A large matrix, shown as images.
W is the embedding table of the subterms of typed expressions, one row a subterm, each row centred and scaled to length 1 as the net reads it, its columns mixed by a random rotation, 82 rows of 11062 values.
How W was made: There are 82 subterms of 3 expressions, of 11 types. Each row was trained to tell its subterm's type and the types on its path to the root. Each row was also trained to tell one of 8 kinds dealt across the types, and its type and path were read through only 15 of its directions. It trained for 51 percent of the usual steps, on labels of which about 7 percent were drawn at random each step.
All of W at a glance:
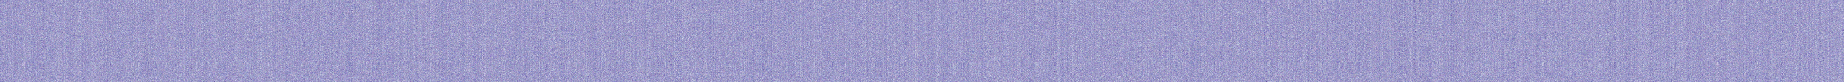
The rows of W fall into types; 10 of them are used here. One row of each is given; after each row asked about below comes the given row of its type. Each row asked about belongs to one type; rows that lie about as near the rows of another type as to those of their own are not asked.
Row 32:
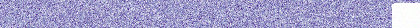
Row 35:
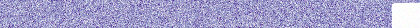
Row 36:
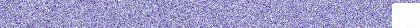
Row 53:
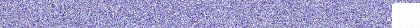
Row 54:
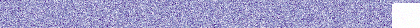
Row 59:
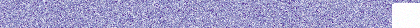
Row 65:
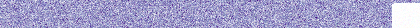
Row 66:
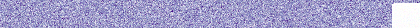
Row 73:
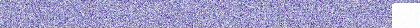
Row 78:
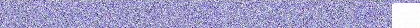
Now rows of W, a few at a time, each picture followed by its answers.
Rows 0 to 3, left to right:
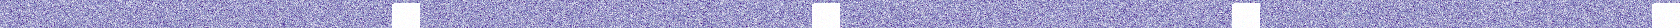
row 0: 66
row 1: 59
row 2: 53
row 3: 78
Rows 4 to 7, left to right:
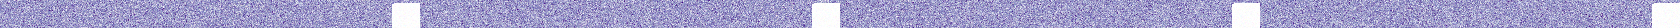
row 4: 59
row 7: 59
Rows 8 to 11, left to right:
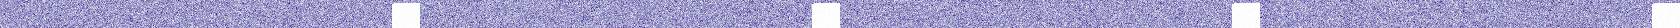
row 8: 59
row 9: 35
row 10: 65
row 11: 36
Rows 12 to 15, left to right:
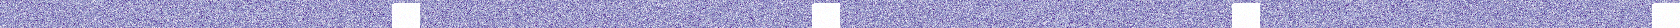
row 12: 32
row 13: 78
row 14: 32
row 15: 35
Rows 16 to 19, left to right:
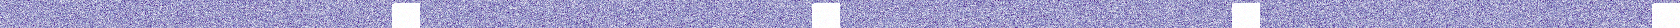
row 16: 65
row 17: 59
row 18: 65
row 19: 59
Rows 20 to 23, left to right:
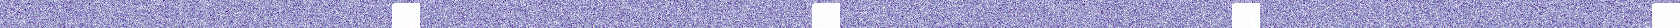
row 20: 73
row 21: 65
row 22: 54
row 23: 78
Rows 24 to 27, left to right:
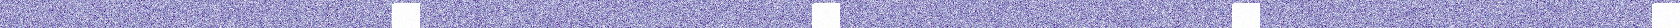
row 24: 53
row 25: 35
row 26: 54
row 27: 59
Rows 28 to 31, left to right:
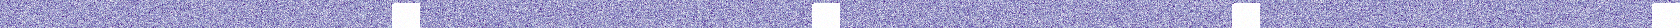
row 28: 54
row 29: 66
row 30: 78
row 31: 65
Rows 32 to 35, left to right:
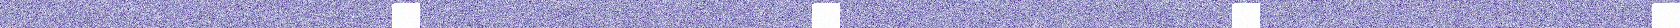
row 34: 73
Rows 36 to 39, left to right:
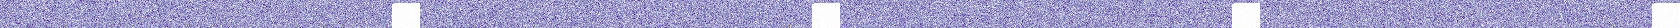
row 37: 32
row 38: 73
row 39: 73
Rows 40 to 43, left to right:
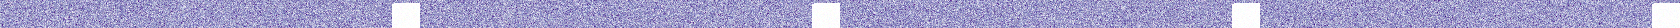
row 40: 66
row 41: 78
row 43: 78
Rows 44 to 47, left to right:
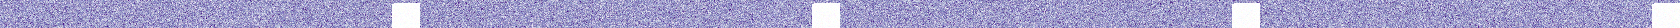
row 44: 73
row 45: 59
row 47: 78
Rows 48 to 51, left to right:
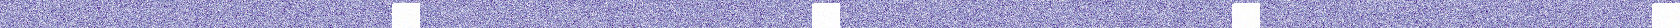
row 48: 53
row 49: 54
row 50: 65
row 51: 36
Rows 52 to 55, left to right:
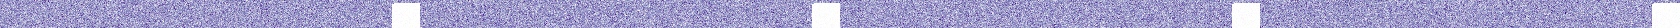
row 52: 54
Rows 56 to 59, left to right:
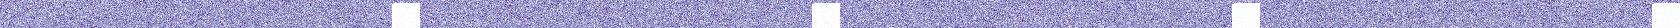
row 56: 53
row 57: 54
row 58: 54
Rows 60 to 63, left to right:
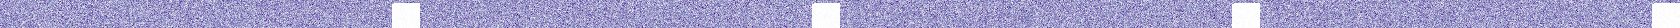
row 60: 54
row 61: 78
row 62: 73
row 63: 73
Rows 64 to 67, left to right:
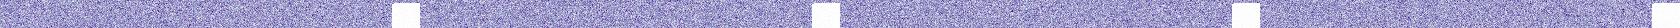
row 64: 66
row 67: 73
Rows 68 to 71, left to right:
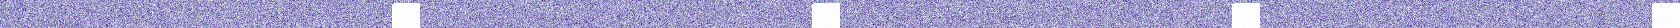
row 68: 66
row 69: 32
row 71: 65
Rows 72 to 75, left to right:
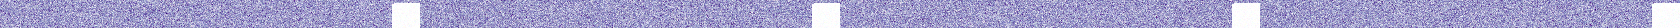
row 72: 59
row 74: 65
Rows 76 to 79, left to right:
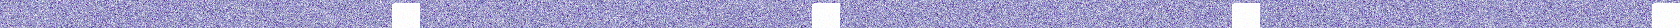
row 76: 54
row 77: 36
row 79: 53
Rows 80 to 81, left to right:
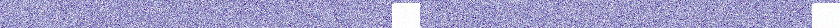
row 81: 32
